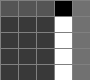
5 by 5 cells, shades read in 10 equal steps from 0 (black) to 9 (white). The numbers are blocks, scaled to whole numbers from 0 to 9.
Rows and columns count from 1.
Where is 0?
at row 1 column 4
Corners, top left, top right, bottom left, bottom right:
3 4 2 4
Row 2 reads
2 2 2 9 4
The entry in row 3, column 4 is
9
